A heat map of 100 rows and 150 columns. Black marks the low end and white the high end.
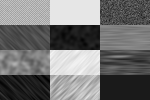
The table splits into 4 rows of 3 panels. Panel 1,1: high, checkered. Panel 1,2: very high, flat. Panel 1,3: low, fine-grained. Panel 2,1: low, slanting down to the right, faint in contrast. Panel 2,2: very low, blotchy, faint in contrast. Panel 2,3: middling, streaked across, faint in contrast. Panel 3,1: middling, blotchy. Panel 3,2: very high, slanting up to the right, faint in contrast. Panel 3,3: low, streaked across. Panel 4,1: very low, slanting down to the right, faint in contrast. Panel 4,2: high, slanting up to the right. Panel 4,3: very low, flat.
